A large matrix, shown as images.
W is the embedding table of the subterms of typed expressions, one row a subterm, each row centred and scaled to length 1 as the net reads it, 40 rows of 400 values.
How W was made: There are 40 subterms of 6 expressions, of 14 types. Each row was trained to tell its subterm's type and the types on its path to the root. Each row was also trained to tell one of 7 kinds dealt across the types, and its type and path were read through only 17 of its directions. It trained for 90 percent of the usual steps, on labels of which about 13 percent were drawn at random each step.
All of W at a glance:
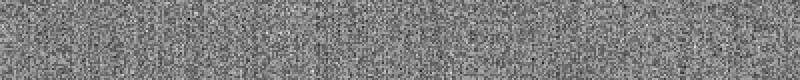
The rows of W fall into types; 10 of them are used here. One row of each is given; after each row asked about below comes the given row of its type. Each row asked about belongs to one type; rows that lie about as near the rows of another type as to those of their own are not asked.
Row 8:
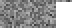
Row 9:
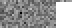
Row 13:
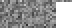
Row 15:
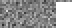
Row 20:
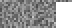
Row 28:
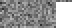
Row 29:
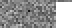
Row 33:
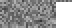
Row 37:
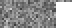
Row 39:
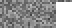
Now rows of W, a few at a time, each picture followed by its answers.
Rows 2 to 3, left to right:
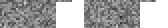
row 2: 28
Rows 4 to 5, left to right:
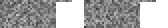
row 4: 37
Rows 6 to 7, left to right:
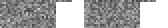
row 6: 15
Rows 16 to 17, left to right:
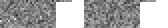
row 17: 37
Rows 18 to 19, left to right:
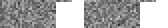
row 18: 9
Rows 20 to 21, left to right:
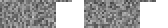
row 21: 28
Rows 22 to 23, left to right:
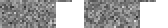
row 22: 33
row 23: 8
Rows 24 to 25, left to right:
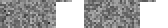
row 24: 9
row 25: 29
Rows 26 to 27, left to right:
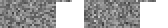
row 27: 8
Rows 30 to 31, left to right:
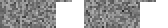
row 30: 9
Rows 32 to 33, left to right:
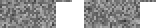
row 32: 15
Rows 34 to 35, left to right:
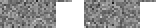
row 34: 39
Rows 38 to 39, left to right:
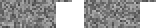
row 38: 15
